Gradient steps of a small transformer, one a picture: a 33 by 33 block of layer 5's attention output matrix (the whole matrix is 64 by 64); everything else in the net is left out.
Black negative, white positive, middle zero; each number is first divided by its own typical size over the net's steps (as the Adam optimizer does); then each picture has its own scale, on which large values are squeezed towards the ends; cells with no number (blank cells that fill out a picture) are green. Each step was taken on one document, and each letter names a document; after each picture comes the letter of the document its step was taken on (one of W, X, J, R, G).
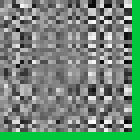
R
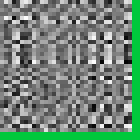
R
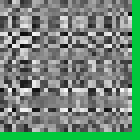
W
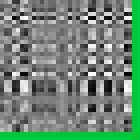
R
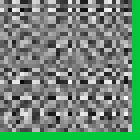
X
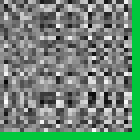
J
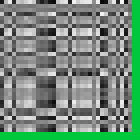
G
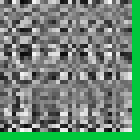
W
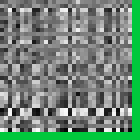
X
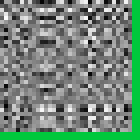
J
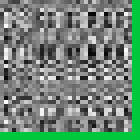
J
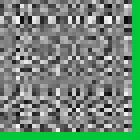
W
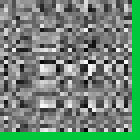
J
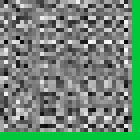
J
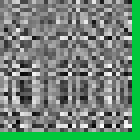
X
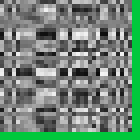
G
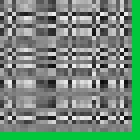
G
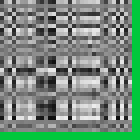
G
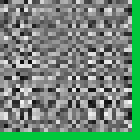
W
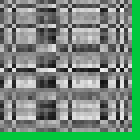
G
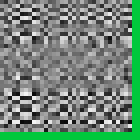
W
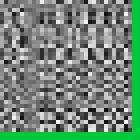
J
